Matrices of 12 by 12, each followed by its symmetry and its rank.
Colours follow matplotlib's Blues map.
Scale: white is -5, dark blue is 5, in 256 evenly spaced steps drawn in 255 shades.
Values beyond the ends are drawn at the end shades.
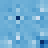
symmetric, rank two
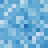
symmetric, full rank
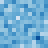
symmetric, full rank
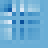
symmetric, rank one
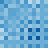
symmetric, rank two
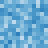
neither, full rank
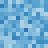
neither, full rank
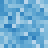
neither, full rank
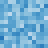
neither, full rank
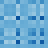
symmetric, rank one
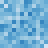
symmetric, full rank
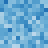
neither, full rank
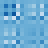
symmetric, rank one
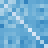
symmetric, full rank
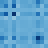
symmetric, rank two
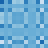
symmetric, rank one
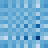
symmetric, rank one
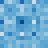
symmetric, rank two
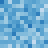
neither, full rank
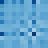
symmetric, rank two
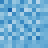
symmetric, rank two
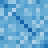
symmetric, full rank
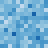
symmetric, full rank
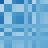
symmetric, rank one
